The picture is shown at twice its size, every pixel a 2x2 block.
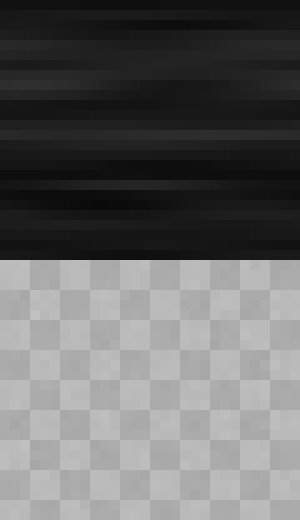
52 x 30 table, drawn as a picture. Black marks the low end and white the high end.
The table splits into 2 rows of 1 panel. Panel 1,1: very low, streaked across, faint in contrast. Panel 2,1: high, checkered, faint in contrast.
